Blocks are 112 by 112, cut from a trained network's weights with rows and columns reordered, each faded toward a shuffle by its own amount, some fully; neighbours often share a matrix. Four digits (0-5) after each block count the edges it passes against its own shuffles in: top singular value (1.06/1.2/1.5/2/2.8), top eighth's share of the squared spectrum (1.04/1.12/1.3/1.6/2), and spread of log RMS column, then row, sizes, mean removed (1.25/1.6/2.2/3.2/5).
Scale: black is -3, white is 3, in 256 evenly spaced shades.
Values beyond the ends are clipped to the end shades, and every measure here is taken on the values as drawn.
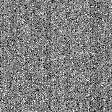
2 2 0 1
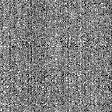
3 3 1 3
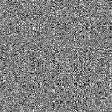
3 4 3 3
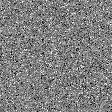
0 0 0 0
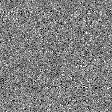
3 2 0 2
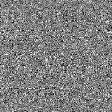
3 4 1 3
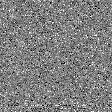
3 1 1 1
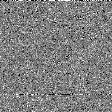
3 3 2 2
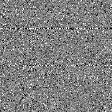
3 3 2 2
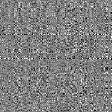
4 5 3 3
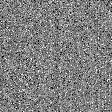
1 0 0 0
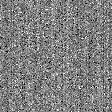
3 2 0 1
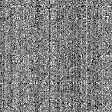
4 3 1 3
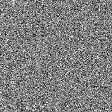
3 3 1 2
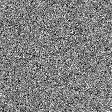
1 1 0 0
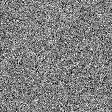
1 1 0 0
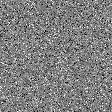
0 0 0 0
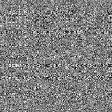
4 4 2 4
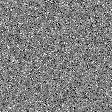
0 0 0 0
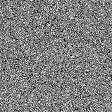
0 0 0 0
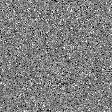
3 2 0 1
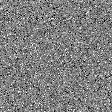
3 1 0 1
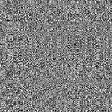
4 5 2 3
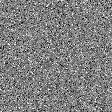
0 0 0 0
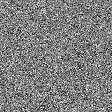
2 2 0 1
